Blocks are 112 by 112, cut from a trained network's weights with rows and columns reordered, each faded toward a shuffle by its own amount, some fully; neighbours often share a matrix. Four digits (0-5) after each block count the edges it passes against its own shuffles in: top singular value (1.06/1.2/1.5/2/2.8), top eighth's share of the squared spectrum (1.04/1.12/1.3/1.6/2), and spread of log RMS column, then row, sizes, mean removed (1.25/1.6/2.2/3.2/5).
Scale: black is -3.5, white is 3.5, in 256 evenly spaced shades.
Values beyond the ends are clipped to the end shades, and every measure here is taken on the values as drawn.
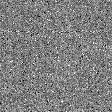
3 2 0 1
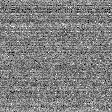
4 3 1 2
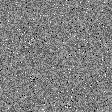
0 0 0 0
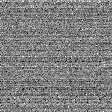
4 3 1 2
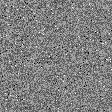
0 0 0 0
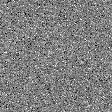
2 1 0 0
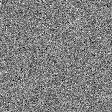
2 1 0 0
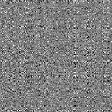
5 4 3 3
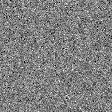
2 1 1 0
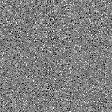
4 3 2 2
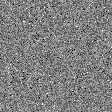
0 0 0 0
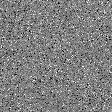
0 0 0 0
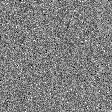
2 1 0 0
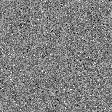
2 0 0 0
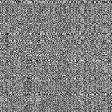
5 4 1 3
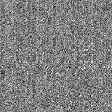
3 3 0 2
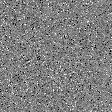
1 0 0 0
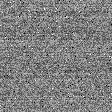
3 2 0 0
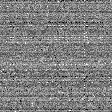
4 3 1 2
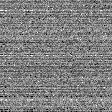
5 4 1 2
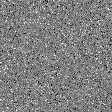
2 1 0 0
